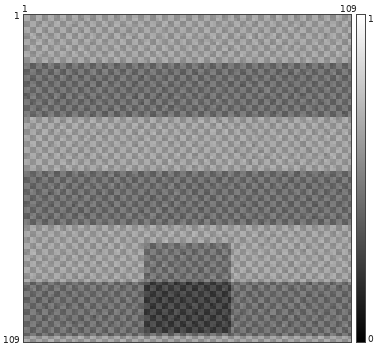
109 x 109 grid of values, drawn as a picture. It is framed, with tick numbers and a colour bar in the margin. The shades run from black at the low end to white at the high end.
The ninth with the lowest average is the bottom middle. Overall the values sit about 50% of the way up the scale. Horizontal stripes repeat 3 times down the table. An odd patch, lower than its surroundings, sits in the bottom middle.
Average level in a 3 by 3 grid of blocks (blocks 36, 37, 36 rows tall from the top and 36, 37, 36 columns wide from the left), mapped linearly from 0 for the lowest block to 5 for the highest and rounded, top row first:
5 5 5 / 5 5 5 / 5 0 5
